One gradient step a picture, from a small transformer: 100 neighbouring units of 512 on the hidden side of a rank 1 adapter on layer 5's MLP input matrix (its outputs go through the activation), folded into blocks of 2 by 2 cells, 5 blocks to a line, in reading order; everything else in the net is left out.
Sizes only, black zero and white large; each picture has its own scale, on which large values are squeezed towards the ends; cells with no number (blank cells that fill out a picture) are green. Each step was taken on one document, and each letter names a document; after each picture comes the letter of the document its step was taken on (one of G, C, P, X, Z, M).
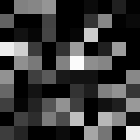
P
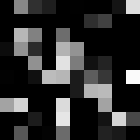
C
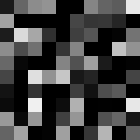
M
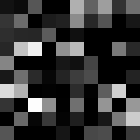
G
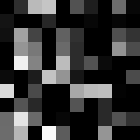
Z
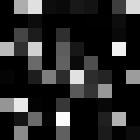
C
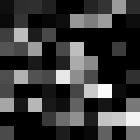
G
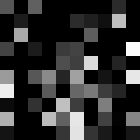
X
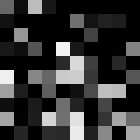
X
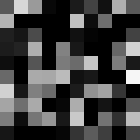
X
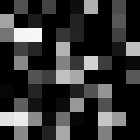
Z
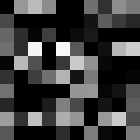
M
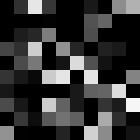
P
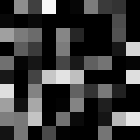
Z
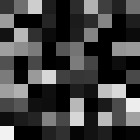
G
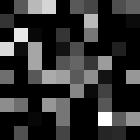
C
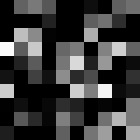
P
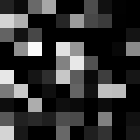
G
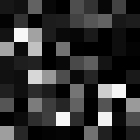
G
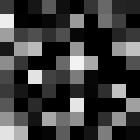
M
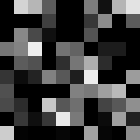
P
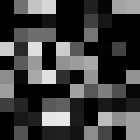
P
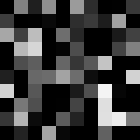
Z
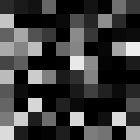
M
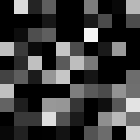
P
